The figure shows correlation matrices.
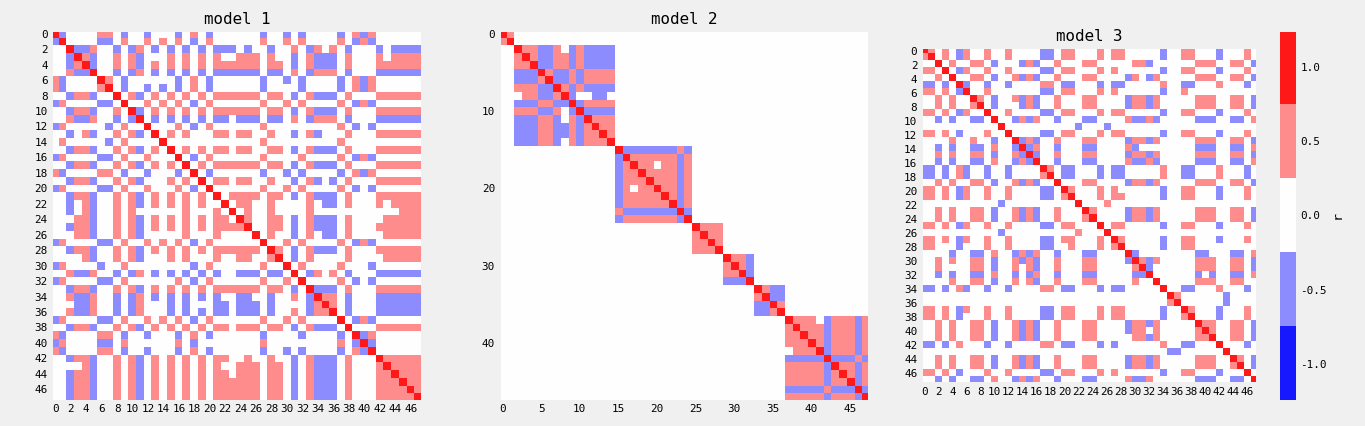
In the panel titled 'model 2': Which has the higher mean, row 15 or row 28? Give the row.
28
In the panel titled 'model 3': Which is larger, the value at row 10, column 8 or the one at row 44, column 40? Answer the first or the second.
the second
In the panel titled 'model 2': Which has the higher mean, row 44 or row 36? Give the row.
44
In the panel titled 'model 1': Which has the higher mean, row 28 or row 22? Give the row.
28
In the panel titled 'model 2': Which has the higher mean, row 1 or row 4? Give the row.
1
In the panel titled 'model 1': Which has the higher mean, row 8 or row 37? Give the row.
8
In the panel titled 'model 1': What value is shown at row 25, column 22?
0.5
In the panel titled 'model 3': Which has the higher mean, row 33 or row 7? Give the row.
33
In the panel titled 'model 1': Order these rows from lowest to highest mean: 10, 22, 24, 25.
22, 24, 25, 10
